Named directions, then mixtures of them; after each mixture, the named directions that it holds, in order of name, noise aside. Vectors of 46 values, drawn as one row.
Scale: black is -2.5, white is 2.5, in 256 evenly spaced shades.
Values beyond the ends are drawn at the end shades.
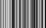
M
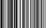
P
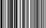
P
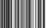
M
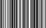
M, P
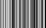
M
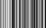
M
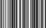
M, P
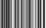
M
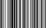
M, P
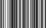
M, P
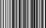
M
